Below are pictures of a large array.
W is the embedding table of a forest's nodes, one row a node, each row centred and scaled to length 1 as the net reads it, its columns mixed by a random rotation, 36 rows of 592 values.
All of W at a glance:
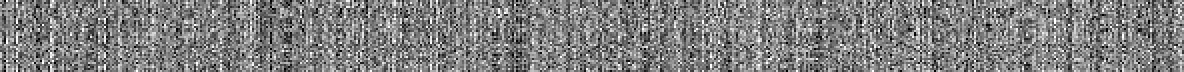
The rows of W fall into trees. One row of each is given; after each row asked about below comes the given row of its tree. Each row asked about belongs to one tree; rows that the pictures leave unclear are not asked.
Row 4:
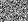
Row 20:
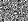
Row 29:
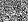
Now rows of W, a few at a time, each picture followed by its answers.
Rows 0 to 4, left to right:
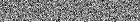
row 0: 20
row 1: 20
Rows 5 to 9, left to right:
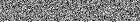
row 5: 4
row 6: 4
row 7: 29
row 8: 4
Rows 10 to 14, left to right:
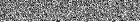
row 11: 20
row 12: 29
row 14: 29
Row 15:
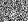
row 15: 29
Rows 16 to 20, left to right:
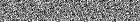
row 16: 20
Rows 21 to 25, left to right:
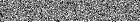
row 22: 4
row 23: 29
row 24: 20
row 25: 4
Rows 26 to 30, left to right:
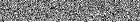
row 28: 20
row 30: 20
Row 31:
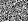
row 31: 4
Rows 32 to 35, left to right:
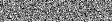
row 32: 20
